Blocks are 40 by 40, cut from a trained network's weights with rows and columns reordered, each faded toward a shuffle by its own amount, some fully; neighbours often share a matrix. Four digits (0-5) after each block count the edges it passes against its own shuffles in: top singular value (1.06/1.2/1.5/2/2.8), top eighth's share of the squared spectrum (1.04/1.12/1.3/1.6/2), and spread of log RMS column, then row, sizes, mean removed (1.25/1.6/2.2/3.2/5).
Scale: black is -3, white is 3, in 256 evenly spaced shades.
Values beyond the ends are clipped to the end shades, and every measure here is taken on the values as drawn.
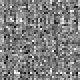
2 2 0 1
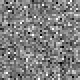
0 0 0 0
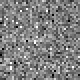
0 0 0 1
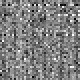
3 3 0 2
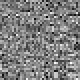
3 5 2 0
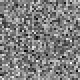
0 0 0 0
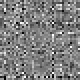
3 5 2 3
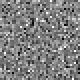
1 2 0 0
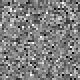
0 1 0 0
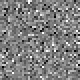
2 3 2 1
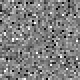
0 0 0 0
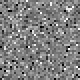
0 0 0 0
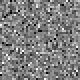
0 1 0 0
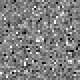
1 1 0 0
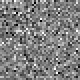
2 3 1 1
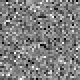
2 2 0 0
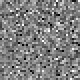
2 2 1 1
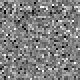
2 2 0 1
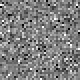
1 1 0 0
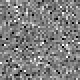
2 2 0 0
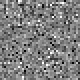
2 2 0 0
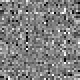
2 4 2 2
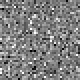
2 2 1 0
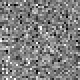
3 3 1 1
